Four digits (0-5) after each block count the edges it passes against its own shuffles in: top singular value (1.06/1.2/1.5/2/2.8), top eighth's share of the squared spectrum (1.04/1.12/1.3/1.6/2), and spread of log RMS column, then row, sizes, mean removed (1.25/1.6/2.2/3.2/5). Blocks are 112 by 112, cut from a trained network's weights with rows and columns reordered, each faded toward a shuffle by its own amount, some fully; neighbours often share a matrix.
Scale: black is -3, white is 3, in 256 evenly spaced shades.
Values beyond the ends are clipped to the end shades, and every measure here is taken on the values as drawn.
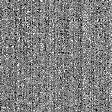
3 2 0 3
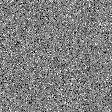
0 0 0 0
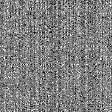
4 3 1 3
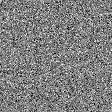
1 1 0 0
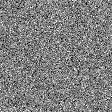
0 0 0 0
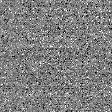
2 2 2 0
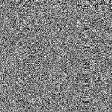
3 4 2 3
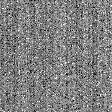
3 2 0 2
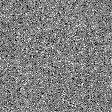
0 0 0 0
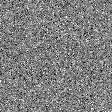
0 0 0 0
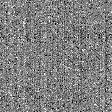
3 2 0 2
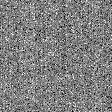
2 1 0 0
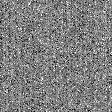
2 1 0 0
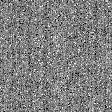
2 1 0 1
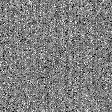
2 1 0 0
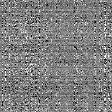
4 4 4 2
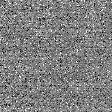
2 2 2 0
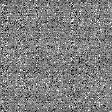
2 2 3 1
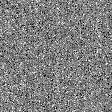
1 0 0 0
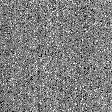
2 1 0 0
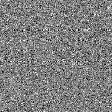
3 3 0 2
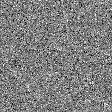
0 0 0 0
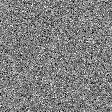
1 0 0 0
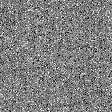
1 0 0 0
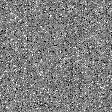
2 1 0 0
